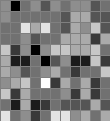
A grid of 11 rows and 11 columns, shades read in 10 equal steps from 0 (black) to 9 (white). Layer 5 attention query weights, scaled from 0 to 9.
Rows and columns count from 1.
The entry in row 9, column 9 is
6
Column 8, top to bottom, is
5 6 6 6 6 1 2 4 2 3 5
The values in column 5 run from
0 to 9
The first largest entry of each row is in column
1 8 3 7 1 10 11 5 1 3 1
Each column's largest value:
8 6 8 6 9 8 8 6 6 7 7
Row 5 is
7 2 5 0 5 7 7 6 6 7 4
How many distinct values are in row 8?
6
